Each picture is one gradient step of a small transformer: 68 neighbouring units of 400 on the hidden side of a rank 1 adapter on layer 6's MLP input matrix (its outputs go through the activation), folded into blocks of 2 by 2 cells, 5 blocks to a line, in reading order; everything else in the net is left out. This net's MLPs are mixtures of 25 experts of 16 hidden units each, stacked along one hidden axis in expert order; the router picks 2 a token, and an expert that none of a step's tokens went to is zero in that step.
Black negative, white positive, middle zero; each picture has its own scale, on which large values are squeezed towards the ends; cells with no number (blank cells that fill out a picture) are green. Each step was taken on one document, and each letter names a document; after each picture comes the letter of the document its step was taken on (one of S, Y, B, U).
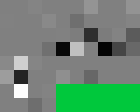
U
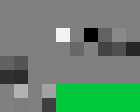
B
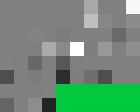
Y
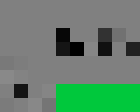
Y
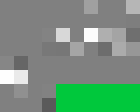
B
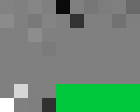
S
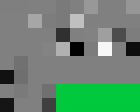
Y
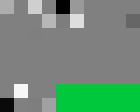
S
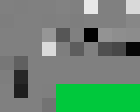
B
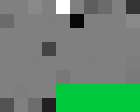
S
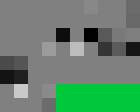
B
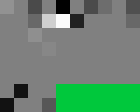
S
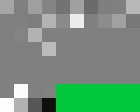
S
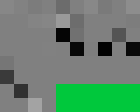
Y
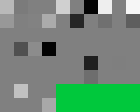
U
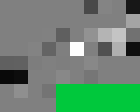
B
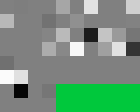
B
